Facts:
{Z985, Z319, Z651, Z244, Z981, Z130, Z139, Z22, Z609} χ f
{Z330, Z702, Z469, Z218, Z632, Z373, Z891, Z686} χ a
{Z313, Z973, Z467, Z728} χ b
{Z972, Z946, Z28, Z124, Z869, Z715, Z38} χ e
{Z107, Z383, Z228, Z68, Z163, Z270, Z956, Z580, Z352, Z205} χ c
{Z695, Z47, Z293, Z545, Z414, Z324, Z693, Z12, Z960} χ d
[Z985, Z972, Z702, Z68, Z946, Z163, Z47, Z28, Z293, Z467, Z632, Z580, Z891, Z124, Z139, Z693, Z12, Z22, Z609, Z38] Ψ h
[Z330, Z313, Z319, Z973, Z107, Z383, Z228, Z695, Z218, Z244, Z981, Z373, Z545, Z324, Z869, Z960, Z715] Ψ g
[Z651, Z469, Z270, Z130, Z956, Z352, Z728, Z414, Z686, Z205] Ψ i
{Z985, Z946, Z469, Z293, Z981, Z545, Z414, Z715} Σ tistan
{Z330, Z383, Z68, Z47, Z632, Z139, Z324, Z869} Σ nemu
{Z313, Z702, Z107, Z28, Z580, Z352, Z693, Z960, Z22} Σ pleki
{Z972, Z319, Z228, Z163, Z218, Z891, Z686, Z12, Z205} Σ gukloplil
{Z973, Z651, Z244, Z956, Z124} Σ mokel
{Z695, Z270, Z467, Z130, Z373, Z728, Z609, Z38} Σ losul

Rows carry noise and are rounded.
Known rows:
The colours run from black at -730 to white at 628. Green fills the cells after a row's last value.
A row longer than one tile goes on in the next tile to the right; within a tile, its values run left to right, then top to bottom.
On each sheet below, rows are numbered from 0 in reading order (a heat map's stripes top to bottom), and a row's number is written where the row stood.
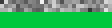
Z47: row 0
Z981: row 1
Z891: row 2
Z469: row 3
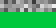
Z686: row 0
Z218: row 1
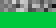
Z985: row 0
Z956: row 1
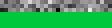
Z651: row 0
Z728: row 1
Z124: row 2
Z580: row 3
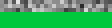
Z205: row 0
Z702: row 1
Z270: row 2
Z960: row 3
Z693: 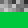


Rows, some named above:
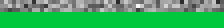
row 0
Z270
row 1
Z972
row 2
Z632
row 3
Z609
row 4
Z319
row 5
Z632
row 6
Z352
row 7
Z228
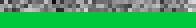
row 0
Z414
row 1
Z12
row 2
Z651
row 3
Z695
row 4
Z38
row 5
Z107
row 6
Z469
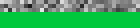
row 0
Z467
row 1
Z973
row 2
Z68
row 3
Z324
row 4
Z130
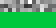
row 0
Z467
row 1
Z313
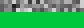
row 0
Z946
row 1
Z545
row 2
Z869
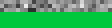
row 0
Z139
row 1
Z651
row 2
Z330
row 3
Z373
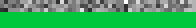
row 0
Z651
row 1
Z28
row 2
Z293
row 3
Z244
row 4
Z715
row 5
Z139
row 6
Z985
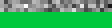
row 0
Z218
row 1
Z383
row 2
Z22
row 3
Z956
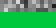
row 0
Z163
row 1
Z270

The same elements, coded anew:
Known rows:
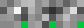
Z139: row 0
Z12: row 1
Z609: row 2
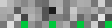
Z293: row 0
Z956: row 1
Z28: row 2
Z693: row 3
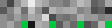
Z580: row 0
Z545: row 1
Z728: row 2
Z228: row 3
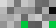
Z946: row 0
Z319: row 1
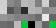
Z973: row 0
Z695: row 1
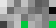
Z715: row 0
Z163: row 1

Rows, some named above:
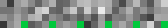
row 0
Z107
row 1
Z130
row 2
Z68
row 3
Z869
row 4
Z580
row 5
Z702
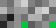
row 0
Z330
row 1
Z130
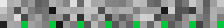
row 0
Z545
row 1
Z163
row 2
Z324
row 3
Z414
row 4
Z728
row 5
Z651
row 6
Z218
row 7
Z313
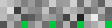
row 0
Z414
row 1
Z467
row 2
Z47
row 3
Z985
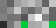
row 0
Z383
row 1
Z985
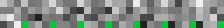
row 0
Z981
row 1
Z632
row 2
Z686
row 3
Z891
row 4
Z469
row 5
Z373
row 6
Z107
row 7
Z545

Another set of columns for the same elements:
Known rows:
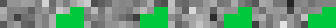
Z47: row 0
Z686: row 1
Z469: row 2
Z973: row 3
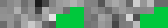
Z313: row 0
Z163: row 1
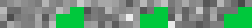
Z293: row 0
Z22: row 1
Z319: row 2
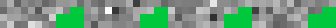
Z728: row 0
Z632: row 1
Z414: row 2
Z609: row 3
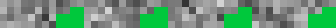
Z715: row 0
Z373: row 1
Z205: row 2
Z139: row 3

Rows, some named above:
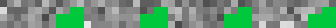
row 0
Z545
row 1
Z981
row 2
Z218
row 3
Z728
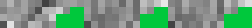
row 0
Z467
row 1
Z693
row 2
Z693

